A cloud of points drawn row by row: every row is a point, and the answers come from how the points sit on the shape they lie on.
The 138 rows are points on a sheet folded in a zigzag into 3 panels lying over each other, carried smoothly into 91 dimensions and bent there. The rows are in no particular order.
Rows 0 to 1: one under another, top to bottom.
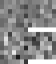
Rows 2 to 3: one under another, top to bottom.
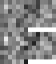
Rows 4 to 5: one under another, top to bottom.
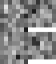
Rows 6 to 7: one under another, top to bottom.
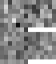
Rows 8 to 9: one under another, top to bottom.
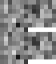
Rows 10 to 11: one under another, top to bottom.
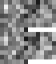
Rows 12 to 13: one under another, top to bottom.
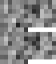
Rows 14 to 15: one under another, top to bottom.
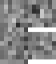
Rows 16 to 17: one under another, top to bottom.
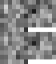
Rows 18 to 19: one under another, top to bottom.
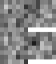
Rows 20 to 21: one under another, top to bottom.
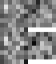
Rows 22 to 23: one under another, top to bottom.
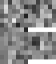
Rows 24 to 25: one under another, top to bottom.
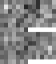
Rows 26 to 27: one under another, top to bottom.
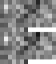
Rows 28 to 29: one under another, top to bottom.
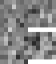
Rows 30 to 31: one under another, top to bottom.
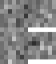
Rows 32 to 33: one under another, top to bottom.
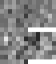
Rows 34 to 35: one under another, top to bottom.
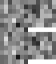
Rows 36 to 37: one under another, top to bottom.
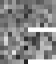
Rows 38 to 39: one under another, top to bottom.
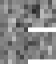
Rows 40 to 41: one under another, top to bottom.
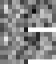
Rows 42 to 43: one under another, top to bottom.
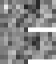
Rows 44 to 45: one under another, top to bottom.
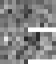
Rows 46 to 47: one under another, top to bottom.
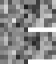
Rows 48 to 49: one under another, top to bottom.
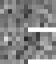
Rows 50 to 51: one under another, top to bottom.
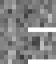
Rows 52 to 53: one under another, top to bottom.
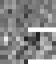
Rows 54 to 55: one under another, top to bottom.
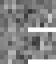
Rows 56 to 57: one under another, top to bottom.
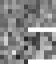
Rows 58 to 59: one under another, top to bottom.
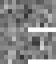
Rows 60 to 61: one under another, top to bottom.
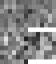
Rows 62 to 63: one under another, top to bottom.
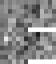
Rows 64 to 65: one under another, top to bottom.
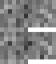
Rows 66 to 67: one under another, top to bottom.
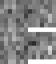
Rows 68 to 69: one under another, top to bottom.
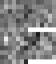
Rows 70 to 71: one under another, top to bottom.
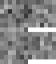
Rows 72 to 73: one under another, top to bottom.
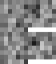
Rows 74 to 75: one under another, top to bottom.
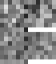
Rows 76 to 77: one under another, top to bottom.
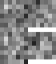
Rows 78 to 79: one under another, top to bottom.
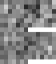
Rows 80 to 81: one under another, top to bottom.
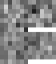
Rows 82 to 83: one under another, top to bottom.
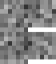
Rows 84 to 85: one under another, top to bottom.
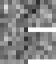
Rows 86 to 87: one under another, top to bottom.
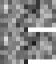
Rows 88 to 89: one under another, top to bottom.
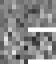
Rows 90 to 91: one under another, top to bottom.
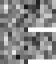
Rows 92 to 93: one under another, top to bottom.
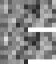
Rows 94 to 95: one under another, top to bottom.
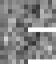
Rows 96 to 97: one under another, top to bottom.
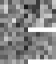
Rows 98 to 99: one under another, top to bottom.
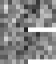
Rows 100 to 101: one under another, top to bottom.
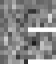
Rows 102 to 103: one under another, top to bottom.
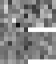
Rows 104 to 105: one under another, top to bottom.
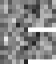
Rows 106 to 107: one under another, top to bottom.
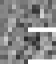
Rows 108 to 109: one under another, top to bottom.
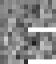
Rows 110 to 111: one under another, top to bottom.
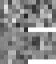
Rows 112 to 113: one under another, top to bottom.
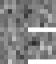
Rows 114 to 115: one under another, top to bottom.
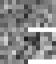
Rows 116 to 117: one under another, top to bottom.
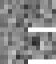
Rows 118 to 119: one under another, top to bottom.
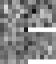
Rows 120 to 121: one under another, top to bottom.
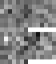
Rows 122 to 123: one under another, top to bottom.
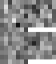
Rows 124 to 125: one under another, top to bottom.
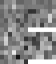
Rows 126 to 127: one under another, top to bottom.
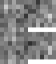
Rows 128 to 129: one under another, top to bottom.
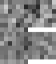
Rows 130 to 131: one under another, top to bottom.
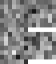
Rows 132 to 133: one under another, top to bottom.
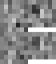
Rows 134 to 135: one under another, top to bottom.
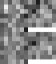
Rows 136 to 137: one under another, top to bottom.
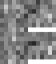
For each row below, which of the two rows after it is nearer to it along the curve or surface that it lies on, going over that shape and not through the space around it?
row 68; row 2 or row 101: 2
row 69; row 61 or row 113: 113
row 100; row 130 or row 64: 130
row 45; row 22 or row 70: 22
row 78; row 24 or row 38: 38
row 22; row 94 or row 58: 94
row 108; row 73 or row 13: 13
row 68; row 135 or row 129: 129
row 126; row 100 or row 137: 100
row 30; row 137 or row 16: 137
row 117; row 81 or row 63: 81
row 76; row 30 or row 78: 30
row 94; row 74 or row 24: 74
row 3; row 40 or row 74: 40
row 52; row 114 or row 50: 50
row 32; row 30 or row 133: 30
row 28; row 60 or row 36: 60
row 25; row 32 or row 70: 70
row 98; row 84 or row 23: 23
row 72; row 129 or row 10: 129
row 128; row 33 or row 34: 34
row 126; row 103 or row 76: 76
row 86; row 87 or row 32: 32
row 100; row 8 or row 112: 112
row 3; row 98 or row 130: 130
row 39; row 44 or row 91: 44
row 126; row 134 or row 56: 134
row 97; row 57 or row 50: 50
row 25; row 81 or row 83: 83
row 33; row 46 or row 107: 46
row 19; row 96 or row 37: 37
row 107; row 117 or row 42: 117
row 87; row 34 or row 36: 36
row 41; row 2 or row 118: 2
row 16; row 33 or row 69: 69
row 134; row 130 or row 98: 130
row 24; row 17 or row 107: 17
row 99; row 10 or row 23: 10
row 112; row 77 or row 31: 31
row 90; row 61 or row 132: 61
